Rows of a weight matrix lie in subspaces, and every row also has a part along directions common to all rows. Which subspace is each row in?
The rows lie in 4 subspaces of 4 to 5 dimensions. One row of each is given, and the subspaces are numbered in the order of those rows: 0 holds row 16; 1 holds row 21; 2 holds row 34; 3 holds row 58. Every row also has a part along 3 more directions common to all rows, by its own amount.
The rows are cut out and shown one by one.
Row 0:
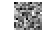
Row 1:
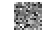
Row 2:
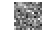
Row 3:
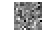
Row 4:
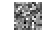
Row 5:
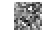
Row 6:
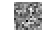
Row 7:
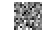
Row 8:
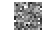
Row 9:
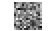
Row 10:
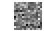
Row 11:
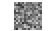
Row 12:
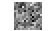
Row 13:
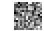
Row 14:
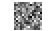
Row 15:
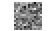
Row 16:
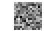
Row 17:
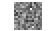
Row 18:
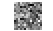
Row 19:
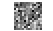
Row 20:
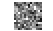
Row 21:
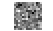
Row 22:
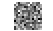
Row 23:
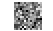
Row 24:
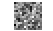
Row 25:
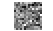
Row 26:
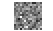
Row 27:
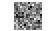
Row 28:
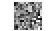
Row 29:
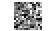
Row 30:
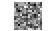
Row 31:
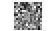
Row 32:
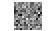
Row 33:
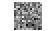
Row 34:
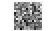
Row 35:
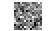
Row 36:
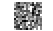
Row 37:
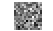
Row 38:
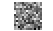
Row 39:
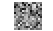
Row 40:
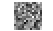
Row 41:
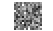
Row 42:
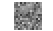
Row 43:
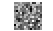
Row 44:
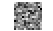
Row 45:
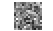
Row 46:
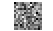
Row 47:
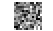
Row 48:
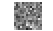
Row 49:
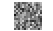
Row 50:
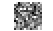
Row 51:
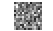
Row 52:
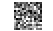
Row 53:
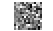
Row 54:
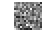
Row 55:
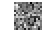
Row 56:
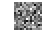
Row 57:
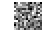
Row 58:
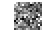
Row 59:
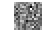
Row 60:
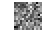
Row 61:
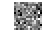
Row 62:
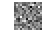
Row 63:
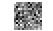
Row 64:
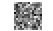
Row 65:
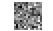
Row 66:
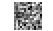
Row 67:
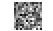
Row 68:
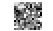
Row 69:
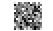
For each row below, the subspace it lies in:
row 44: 1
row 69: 2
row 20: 1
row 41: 3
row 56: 3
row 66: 3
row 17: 0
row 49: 0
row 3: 0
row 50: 1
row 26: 0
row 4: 3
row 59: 0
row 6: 0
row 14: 2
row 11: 3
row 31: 1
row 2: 1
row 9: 2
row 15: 3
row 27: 3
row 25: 3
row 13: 1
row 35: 0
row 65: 3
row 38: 2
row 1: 2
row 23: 0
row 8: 1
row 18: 3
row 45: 2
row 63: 2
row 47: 2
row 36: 2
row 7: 2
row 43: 0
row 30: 1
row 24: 0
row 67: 0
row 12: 0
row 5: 3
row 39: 3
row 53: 2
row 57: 1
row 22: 1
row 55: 3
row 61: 1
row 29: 3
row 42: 3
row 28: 3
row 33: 2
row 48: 2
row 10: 1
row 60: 1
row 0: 1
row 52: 2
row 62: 0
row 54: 2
